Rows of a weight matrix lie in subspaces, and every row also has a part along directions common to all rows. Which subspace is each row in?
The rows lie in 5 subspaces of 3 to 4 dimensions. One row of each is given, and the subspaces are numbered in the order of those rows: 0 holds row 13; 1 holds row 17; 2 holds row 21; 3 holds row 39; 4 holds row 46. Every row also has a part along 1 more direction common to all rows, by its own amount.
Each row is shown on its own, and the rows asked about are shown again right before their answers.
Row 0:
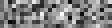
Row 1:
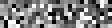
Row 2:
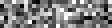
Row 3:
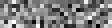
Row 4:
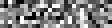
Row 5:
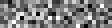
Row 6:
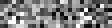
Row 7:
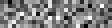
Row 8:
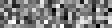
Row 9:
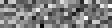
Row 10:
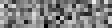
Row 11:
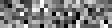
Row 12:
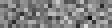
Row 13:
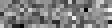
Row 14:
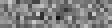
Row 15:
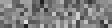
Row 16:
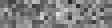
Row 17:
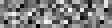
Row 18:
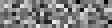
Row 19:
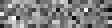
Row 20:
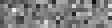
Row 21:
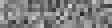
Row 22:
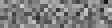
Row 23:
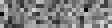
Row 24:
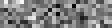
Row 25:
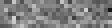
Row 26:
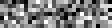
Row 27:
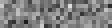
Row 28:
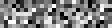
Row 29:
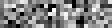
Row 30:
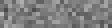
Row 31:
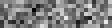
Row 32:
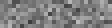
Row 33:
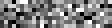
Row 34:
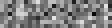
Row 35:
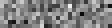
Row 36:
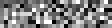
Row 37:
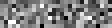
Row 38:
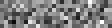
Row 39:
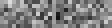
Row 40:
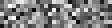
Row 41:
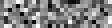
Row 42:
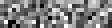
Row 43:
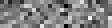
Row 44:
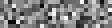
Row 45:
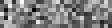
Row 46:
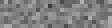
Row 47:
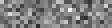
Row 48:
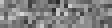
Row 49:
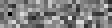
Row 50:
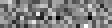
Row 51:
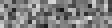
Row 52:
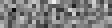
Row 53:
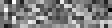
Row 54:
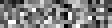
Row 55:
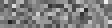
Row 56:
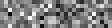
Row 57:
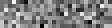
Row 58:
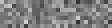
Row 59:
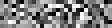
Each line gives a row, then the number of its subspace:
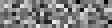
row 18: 1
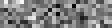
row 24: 3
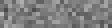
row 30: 0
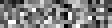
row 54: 4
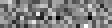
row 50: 3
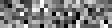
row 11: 1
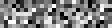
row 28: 1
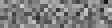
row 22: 1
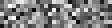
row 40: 0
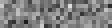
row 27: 2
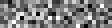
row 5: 3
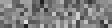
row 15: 1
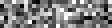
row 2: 2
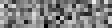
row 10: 2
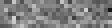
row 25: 0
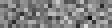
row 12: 3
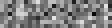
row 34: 2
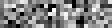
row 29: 0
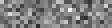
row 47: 1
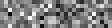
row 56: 3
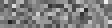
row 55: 1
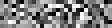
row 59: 1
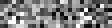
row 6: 0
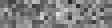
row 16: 3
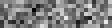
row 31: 2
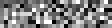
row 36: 1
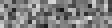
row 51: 2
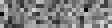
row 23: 0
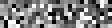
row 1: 4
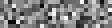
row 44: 4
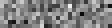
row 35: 2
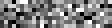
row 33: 4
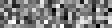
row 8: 4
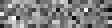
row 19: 0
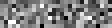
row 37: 4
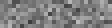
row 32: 0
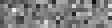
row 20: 2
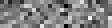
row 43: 4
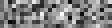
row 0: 3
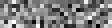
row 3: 4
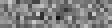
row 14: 3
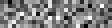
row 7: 3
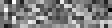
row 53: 0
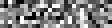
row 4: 3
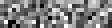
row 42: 4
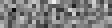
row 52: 2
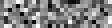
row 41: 4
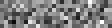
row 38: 1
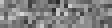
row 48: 2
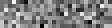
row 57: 4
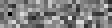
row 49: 2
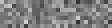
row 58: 1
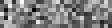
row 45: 0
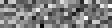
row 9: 4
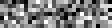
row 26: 2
